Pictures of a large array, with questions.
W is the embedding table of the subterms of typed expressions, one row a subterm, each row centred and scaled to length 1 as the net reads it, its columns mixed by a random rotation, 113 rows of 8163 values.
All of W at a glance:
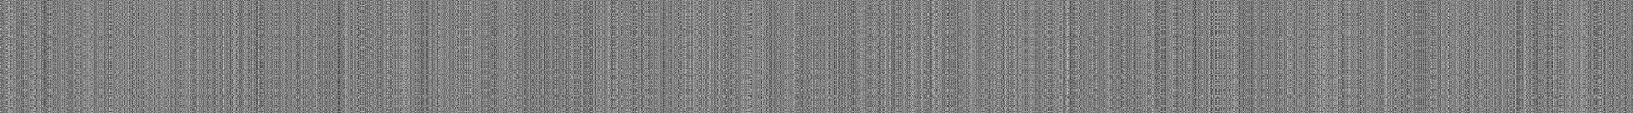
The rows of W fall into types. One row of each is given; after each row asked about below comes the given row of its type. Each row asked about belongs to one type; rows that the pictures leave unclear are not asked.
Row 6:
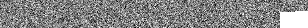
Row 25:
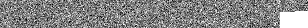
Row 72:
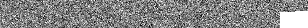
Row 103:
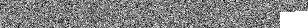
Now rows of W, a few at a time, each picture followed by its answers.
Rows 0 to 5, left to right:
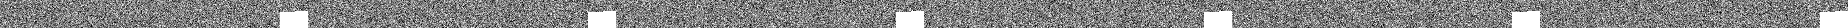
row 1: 6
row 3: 6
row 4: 72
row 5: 25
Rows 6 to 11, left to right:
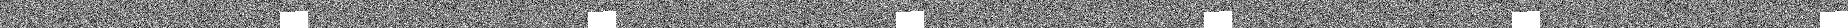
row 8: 103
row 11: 6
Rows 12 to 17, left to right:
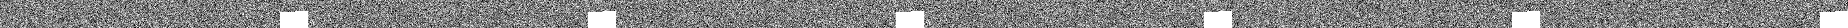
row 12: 6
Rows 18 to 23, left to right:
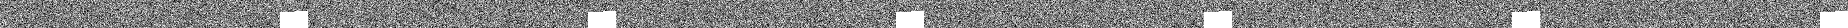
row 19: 6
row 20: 103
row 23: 103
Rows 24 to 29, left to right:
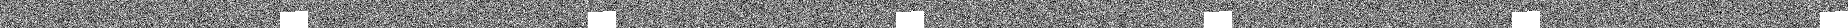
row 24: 103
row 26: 6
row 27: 72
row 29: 25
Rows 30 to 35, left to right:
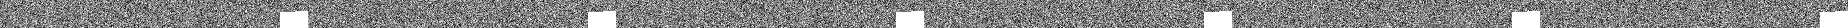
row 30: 6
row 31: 103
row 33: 6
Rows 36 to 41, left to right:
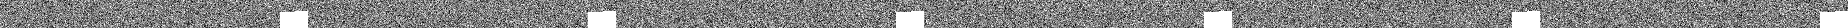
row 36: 103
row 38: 6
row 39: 72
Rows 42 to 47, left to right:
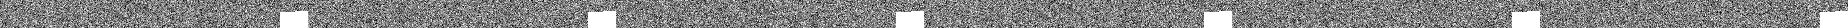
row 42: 6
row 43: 103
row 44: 72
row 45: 6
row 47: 25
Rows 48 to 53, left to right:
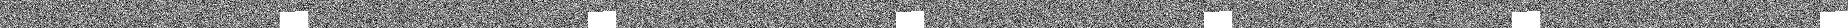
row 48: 72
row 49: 103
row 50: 6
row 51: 6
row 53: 103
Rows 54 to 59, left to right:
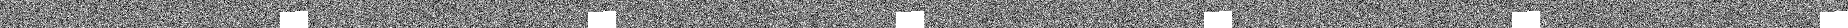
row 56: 72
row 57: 103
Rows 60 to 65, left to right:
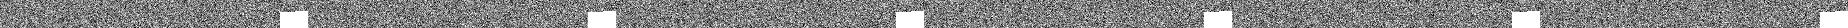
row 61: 72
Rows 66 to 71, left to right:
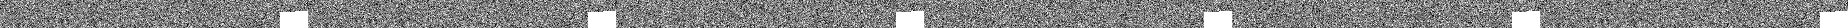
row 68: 6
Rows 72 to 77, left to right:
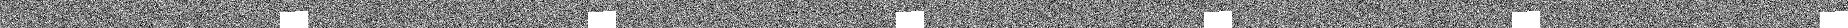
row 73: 103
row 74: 25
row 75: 6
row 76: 6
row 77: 72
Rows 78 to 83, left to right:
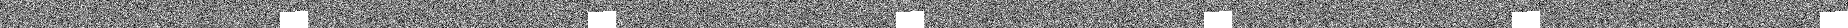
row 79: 6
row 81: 103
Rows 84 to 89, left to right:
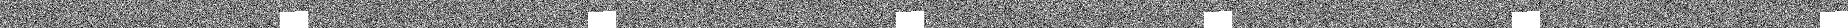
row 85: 103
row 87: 72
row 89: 6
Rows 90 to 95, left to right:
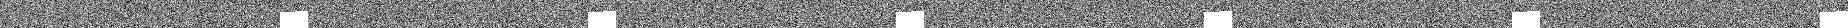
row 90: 6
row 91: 103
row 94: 103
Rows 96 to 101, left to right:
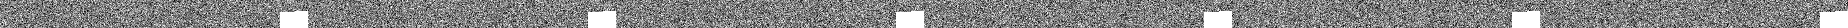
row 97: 103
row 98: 103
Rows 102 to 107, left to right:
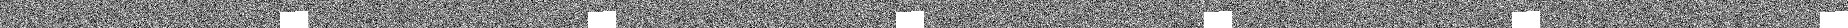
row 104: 6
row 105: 25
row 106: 103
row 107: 72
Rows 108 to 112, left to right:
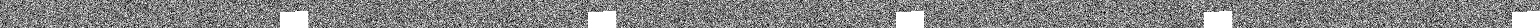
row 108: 6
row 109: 103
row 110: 103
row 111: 25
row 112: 103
